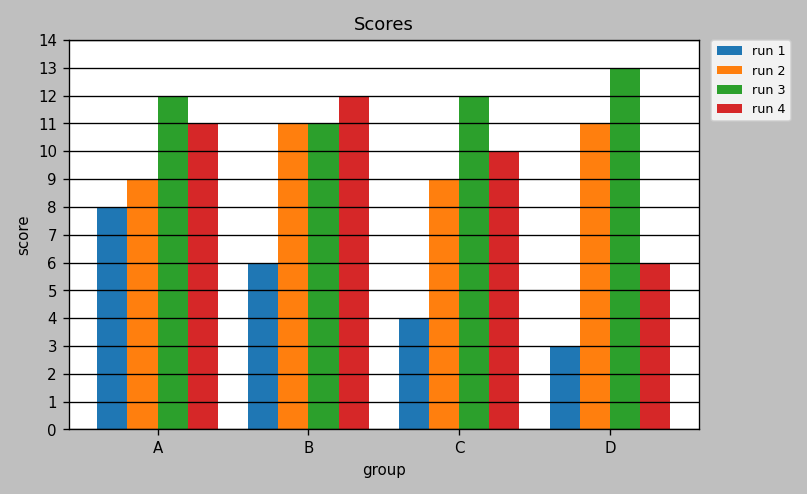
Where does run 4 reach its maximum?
B
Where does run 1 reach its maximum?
A
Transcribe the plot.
Title: Scores
x-axis: group, ticks A B C D
y-axis: score, ticks 0 1 2 3 4 5 6 7 8 9 10 11 12 13 14
Legend: run 1, run 2, run 3, run 4
Values:
run 1: 8 6 4 3
run 2: 9 11 9 11
run 3: 12 11 12 13
run 4: 11 12 10 6
